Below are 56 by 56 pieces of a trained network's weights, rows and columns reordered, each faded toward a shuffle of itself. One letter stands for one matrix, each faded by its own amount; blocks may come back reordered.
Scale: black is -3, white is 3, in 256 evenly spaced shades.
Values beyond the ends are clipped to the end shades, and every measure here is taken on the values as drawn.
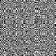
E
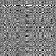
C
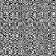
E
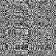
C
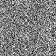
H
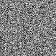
H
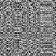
C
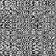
C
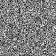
H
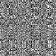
E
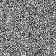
H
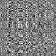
E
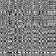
C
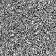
H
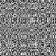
C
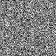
H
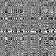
C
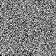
H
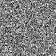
H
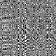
E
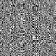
E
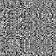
E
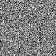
H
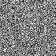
H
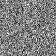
H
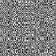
E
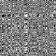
E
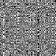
E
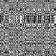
C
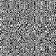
E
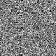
H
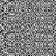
C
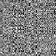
E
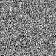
H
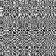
C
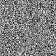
H
